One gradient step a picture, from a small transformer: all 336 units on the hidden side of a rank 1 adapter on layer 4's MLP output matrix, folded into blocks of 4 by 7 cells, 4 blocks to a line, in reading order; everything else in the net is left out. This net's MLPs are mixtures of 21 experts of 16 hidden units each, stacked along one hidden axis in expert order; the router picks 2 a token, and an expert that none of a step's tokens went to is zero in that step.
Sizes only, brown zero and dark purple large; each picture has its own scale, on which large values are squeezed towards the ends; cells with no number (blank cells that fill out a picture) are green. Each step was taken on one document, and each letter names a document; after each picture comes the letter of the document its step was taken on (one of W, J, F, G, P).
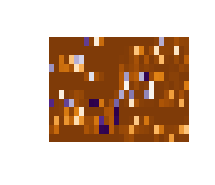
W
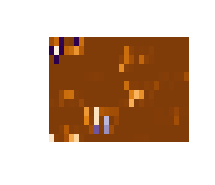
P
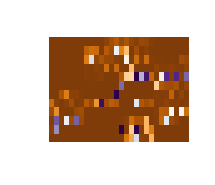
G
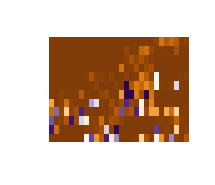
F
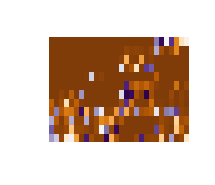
F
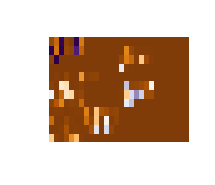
P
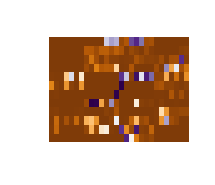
G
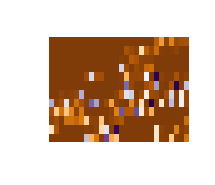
F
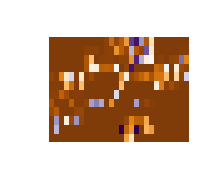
G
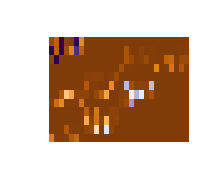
P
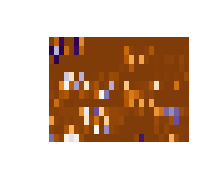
P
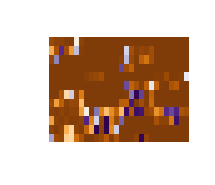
P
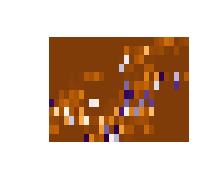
F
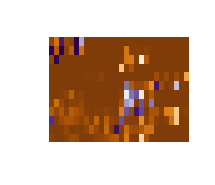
P
